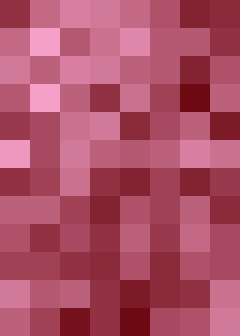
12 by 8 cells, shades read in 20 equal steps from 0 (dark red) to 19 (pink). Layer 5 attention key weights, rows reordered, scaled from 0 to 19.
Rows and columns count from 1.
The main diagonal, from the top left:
5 19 15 5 4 11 3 4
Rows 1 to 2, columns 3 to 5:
15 14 12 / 10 13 16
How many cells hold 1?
1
